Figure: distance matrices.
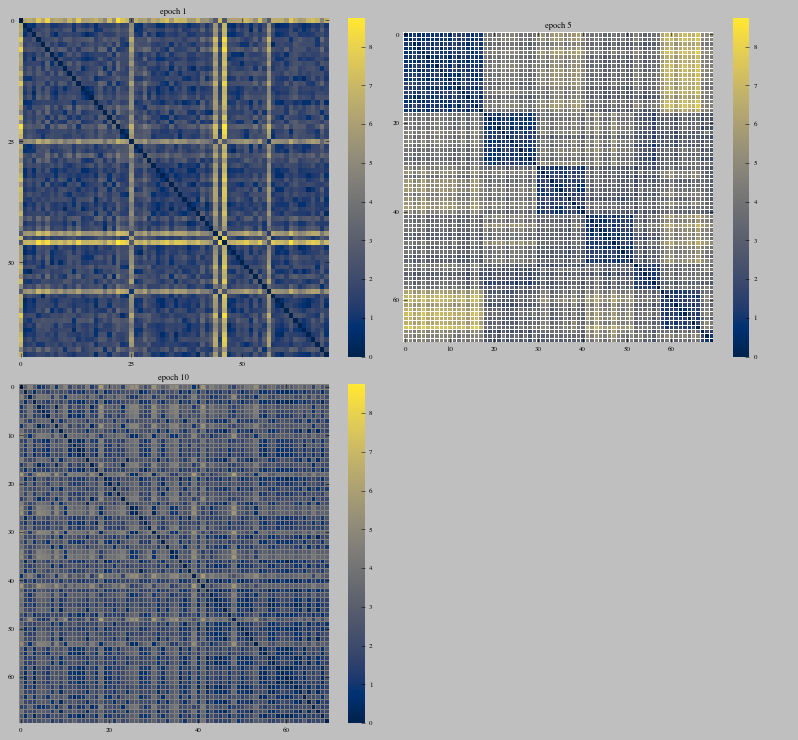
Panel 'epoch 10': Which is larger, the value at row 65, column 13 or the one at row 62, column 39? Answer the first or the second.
the second
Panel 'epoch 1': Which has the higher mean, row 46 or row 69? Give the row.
46
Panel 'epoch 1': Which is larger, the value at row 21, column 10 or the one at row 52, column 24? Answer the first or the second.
the second
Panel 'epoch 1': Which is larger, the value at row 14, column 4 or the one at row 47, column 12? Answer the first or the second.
the first
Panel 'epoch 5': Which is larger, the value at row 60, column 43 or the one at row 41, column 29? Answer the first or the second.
the first
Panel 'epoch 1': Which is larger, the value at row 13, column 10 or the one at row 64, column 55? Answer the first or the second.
the first
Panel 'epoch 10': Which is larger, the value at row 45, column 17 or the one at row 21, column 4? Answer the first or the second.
the second
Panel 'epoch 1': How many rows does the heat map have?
70
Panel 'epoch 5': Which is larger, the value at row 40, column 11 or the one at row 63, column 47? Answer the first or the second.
the second
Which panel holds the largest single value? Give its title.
epoch 1
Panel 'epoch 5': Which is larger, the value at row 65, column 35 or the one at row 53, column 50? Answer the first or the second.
the first
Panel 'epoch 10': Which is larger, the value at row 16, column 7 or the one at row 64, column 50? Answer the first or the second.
the first
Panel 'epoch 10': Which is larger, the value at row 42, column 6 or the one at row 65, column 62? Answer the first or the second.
the first
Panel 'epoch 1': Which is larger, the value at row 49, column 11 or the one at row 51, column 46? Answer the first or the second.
the second
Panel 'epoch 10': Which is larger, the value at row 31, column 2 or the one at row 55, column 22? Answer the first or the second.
the first
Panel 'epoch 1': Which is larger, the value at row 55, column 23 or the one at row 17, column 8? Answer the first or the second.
the first
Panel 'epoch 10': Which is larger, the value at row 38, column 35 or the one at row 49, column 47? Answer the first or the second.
the first
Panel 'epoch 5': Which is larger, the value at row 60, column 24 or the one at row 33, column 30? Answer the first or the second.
the first
